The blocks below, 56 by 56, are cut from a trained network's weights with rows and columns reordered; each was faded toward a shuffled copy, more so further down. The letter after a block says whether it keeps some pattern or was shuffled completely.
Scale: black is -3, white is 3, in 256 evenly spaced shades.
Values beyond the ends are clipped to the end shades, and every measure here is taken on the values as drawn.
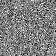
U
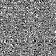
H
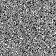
U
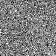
U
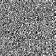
H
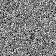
U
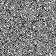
U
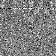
H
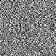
H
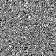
H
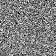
U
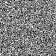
U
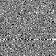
H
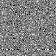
H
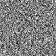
H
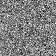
U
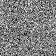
U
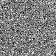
U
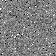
U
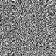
H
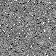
U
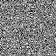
H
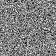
U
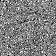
U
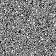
U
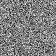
U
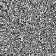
H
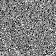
U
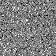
U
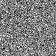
U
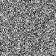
H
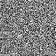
H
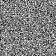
U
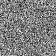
U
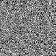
H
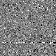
H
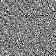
H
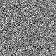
H
